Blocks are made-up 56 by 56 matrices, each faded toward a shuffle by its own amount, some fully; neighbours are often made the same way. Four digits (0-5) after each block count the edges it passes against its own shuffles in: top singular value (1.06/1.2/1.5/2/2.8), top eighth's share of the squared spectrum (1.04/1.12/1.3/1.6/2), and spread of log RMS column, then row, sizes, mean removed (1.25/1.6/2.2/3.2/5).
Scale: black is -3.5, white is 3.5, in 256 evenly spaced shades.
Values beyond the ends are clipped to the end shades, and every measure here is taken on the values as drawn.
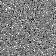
0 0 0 0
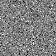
0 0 1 0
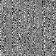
1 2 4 0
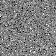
0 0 0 0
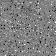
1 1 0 0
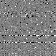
4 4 0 2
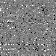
3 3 0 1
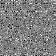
3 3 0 2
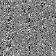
2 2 2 0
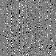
3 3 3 0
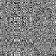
4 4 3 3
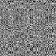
4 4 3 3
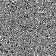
1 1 0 0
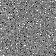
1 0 0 0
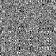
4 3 2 2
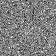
2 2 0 0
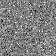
0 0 0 0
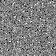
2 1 0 0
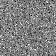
0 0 0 0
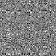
4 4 2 2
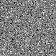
0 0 0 0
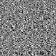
3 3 1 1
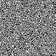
2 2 0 0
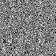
3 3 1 1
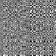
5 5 3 3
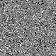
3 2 1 0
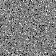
2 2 0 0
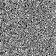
2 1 0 0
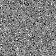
0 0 0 0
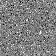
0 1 0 0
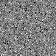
2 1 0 0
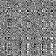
4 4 3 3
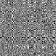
4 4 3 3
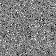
2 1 0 0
